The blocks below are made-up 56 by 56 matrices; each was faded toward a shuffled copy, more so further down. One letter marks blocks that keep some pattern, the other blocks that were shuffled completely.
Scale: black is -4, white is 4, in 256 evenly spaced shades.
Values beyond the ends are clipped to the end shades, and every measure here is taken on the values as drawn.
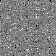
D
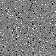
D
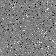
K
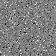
K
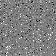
D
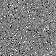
K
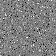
K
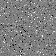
K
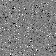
K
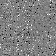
D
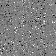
D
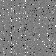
D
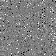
D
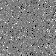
D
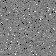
K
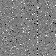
D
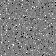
D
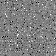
D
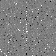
D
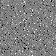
D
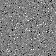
K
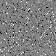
D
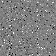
D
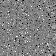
D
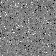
K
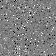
D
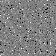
D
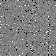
D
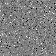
D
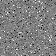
K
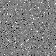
D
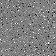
D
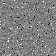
D
